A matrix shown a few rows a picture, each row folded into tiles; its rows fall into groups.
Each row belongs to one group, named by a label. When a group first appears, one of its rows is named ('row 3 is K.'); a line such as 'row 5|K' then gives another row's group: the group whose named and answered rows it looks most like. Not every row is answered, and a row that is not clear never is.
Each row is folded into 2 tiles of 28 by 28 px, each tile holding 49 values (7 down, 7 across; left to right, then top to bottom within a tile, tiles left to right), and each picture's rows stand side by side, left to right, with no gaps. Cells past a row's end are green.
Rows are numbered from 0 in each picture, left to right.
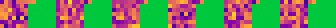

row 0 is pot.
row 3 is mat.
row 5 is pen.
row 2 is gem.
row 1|gem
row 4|gem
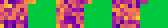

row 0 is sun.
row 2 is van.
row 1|mat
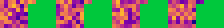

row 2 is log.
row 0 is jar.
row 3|van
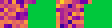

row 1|mat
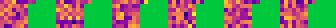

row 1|van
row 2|gem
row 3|log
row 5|gem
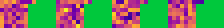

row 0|mat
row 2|jar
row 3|van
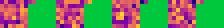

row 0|van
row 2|gem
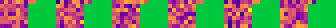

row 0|pen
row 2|pot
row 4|sun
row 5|jar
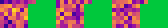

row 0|sun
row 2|mat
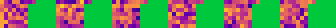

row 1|sun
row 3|jar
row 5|pot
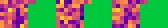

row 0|log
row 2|jar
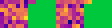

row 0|van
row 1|pot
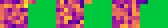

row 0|sun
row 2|van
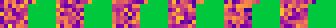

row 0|gem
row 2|mat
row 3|log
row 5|jar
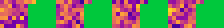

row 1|log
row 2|jar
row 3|jar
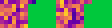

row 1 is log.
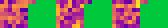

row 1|jar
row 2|sun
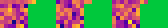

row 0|pot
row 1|pot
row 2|sun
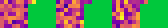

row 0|pen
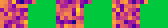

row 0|mat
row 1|van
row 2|mat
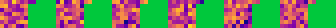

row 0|mat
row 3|van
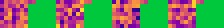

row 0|gem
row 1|sun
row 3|sun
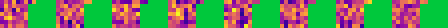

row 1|sun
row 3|log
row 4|log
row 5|van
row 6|sun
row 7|pot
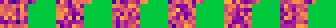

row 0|van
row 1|pot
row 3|pot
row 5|gem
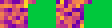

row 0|sun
